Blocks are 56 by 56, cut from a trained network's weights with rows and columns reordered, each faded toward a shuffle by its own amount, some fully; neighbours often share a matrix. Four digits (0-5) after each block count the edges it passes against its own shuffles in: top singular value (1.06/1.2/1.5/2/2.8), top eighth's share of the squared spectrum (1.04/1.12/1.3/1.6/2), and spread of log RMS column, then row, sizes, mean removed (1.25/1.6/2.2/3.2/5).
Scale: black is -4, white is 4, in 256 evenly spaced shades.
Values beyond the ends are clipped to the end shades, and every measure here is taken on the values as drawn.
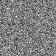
1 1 0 0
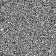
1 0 0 0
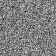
0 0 0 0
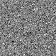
0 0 0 0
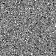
0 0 0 0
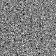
1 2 1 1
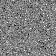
0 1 0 0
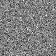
0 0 0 0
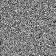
1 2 0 0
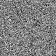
0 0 0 0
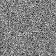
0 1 0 0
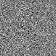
3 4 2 1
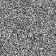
2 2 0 0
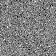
0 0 0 0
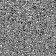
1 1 0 0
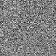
3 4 1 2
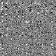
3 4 2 3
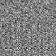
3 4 2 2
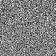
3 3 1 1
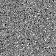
1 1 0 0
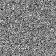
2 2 0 0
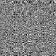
4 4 3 2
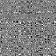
3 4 2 3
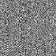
3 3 2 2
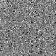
2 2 0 1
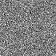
1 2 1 0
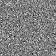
1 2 1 0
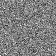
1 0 0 0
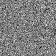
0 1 0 0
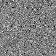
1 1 0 1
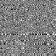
4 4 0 3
